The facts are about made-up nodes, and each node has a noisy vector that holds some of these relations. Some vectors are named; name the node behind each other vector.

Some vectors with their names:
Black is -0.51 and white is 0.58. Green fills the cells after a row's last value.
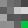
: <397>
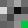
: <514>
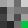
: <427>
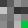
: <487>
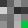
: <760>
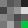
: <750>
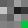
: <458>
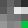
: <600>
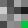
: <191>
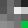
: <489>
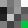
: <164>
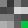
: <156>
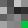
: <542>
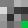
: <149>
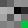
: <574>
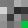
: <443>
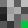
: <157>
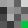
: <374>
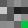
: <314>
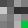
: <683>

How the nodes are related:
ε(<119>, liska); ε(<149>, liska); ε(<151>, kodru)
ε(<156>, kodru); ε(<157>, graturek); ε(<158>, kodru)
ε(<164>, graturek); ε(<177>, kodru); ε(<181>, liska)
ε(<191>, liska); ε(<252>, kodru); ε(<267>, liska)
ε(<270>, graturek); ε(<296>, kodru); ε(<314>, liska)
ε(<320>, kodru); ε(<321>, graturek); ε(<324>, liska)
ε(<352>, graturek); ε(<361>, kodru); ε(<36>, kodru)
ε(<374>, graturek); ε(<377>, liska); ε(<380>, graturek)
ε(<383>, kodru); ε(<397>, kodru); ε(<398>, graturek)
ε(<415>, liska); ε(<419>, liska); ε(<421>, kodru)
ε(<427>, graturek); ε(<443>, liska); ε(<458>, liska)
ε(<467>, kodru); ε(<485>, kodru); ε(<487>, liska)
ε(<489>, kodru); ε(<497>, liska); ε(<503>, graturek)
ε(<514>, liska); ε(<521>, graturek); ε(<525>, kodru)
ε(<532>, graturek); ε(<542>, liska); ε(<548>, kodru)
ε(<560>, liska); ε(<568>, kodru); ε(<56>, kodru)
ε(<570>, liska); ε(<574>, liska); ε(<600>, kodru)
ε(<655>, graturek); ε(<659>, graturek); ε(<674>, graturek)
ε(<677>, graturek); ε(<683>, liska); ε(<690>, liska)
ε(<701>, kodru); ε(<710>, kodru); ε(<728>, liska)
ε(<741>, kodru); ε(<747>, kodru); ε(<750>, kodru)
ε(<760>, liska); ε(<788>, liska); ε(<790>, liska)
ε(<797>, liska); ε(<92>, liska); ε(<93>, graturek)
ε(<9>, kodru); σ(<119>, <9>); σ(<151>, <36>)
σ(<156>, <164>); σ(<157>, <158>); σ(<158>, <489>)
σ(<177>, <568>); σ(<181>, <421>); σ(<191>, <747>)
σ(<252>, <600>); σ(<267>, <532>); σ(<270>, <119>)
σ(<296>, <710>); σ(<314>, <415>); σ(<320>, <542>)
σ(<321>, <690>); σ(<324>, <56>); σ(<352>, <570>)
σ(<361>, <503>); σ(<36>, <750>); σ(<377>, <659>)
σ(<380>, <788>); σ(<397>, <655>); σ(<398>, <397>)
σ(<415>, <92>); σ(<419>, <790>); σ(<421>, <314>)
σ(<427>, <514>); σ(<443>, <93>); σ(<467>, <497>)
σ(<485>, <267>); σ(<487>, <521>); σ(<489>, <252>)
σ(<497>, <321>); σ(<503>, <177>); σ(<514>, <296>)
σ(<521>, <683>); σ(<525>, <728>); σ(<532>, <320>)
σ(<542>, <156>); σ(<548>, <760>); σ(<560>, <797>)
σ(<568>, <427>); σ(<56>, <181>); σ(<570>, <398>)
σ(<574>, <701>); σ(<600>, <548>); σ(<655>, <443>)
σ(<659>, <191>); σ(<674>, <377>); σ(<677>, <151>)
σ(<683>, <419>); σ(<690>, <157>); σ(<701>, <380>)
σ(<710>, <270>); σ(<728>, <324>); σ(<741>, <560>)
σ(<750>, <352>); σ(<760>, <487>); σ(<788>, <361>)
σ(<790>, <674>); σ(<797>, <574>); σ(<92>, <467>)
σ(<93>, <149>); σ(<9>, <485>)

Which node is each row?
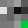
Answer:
<119>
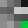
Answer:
<485>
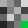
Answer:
<659>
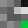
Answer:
<296>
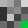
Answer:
<532>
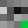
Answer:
<181>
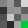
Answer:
<521>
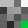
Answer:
<93>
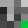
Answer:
<352>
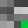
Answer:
<421>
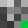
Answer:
<270>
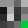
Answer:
<677>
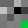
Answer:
<570>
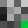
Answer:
<321>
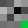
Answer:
<788>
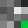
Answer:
<467>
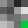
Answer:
<525>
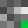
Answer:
<361>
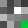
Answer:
<747>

